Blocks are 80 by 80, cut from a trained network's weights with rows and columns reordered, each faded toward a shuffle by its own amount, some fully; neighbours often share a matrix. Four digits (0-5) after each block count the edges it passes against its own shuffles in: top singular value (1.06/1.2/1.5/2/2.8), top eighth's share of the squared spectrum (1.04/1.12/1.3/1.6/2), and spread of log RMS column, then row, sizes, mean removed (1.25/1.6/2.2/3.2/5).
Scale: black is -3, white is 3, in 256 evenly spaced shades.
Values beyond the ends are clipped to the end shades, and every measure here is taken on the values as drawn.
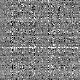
3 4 4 2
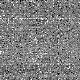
2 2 2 1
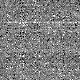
2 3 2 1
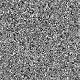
2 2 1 0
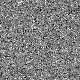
0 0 0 0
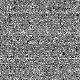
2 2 2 1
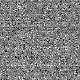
2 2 2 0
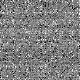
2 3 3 1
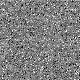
0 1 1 0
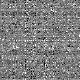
3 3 3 1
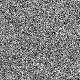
1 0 0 0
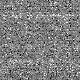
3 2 2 1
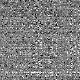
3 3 3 1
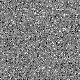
0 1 1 0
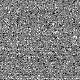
2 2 2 0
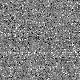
2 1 0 0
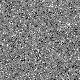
0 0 0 0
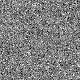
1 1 0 0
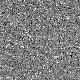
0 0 0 0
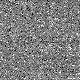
1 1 0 0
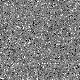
0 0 0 0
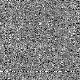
3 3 2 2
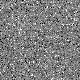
0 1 0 0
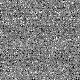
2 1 1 0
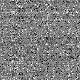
2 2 2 0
